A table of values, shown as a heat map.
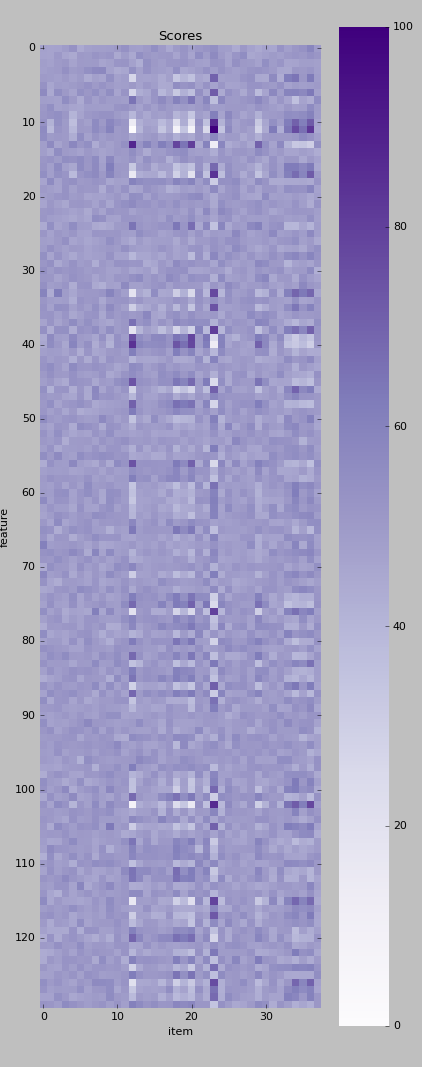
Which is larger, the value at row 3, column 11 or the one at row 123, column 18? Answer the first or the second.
the second
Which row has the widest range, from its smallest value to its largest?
11
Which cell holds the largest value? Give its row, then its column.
11, 23
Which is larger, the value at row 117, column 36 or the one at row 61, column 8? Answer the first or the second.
the first
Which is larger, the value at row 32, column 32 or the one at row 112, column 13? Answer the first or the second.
the second
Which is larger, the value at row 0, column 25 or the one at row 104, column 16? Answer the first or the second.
the second
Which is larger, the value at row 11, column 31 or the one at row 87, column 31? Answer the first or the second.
the first
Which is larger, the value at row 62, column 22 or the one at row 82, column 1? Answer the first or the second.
the second
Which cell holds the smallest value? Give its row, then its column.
11, 12
